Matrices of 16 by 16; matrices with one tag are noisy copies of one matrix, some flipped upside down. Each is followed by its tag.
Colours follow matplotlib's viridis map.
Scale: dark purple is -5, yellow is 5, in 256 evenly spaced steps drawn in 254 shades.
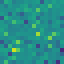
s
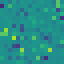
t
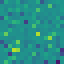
s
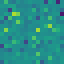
s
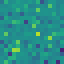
s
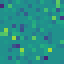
t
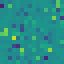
t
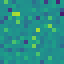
s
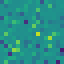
s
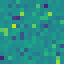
t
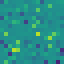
s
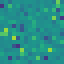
t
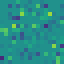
t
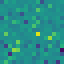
s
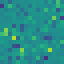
t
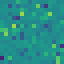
t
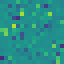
t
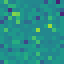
s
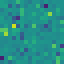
t
